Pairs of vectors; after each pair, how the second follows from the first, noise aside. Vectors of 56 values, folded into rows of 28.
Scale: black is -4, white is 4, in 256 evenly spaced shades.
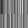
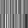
reversed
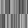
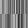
shuffled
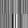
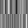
shuffled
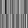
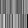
shuffled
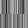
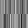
reversed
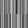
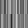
reversed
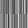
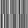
reversed
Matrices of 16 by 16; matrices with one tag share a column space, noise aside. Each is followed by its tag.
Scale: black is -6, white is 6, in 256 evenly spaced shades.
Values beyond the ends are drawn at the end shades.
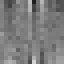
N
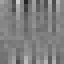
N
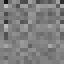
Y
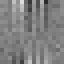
N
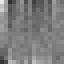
N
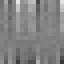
N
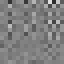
Y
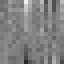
N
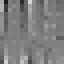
N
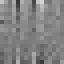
N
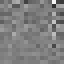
Y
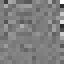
Y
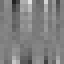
N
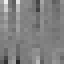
N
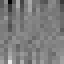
N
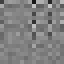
Y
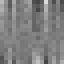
N
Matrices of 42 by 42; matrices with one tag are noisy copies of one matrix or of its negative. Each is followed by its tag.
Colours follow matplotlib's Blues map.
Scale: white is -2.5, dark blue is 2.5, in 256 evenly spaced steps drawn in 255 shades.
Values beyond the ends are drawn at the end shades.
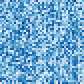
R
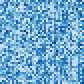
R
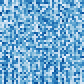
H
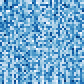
H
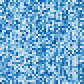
R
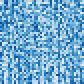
H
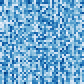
H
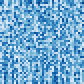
H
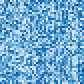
R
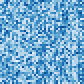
R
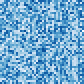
R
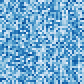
R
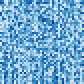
H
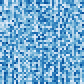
H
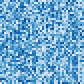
R
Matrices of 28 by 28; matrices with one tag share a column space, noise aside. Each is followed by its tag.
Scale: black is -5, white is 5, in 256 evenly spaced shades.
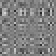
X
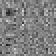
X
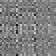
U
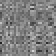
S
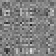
X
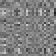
X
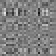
X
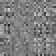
U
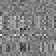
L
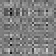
X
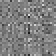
U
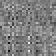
S
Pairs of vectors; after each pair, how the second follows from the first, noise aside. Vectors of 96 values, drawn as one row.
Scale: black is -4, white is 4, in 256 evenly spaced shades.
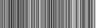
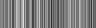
wrapped around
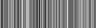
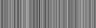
shrunk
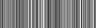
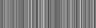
shrunk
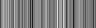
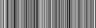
wrapped around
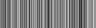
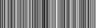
wrapped around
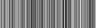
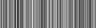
wrapped around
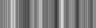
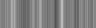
shrunk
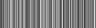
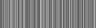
shrunk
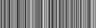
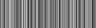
wrapped around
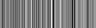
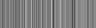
shrunk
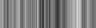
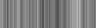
shrunk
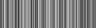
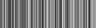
wrapped around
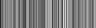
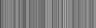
shrunk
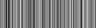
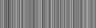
shrunk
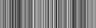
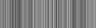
shrunk
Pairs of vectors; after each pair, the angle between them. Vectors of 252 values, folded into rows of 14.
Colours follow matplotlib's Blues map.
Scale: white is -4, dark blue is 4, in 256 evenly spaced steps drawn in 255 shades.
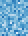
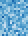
nearly parallel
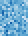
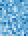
orthogonal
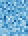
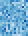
orthogonal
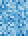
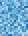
partly opposed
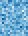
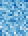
orthogonal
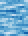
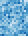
partly aligned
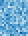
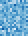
orthogonal
